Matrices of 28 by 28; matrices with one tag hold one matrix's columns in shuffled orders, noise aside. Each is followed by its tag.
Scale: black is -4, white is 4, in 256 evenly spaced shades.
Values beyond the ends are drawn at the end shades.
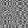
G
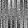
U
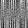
U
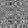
G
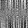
U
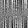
U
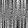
U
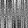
U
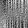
U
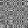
G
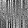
U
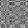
G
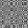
G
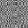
G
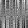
U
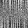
U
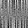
U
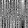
U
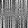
U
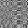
G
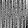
U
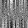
U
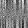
U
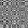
G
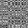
G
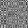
G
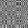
G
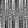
U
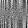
U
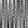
U
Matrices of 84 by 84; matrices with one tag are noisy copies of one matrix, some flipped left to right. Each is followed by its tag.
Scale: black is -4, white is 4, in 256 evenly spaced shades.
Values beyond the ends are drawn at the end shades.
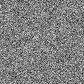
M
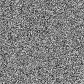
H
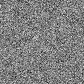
M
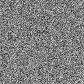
H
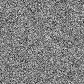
M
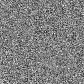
H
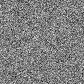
M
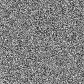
H
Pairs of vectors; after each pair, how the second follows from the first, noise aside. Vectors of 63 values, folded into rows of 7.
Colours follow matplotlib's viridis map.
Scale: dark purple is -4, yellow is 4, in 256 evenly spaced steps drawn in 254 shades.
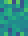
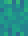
shrunk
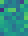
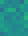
shrunk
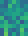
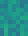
shrunk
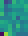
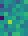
shuffled
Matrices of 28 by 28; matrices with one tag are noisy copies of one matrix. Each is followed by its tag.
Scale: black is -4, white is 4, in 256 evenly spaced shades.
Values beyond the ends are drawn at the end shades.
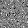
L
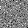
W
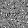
L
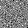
W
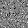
L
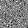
W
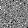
W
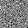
W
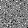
W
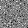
W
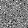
W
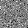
W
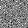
W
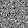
L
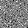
W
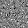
L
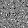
L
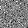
W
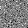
W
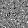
L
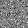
L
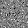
L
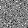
W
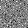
W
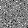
W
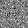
L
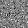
L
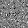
L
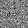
L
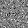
L
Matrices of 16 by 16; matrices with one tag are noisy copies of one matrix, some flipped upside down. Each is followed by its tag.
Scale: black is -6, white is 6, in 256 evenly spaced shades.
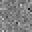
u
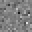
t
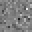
t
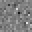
t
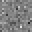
u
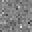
u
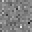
u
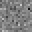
u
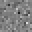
t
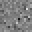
t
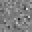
t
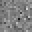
t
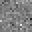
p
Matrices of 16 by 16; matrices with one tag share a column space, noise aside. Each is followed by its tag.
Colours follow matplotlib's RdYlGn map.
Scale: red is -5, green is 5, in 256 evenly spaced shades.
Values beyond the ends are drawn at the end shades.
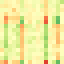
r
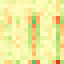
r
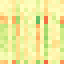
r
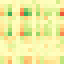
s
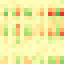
s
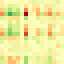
s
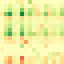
s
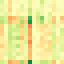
r
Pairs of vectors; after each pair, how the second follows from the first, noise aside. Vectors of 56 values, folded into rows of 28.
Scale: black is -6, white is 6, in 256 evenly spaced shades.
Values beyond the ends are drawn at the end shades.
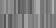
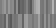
copied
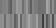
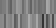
copied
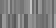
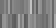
copied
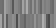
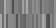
copied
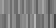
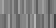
copied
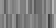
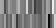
scaled up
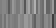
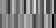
scaled up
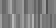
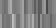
copied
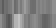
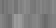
shrunk
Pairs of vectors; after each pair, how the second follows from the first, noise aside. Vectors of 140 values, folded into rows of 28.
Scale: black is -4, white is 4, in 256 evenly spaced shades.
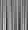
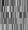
shuffled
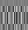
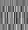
copied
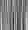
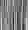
copied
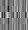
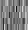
shuffled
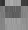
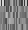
sign-scrambled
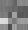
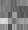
copied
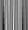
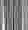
negated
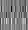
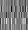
copied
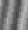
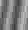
copied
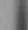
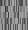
shuffled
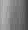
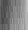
negated
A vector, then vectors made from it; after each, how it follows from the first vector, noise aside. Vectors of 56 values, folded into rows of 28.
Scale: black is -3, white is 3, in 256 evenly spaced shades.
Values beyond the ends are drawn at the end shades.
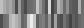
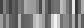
wrapped around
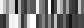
scaled up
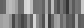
wrapped around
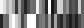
scaled up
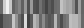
wrapped around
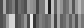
sign-scrambled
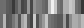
reversed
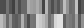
wrapped around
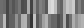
reversed
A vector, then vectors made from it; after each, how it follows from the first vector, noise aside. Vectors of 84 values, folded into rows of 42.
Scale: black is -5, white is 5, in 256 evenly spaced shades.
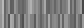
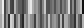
scaled up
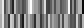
scaled up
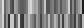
scaled up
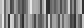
scaled up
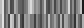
scaled up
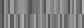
negated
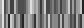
scaled up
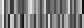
scaled up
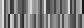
scaled up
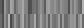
negated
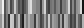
scaled up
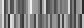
scaled up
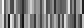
scaled up
